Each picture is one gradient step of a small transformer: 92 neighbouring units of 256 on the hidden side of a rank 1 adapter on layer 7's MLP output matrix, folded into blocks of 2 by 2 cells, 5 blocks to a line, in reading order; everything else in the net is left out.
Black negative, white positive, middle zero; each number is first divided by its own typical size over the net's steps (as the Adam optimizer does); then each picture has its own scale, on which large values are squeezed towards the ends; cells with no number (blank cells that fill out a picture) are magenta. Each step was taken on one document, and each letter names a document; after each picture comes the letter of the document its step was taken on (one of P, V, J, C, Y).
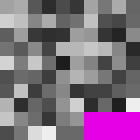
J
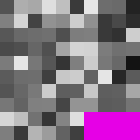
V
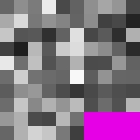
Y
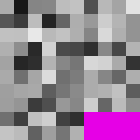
V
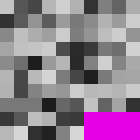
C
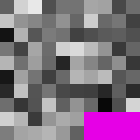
Y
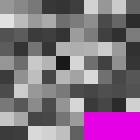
J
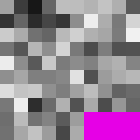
Y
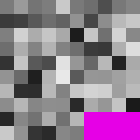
J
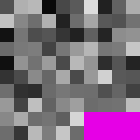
C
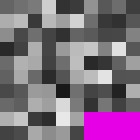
V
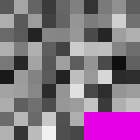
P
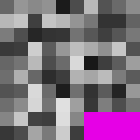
V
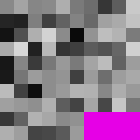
Y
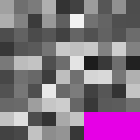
V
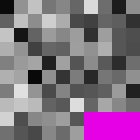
J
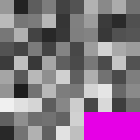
J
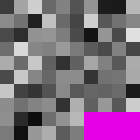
Y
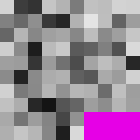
Y
